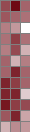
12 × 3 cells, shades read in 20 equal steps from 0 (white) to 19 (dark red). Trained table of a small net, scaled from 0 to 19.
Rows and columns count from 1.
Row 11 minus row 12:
7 8 -1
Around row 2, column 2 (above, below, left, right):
19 8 13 11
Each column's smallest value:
6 6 0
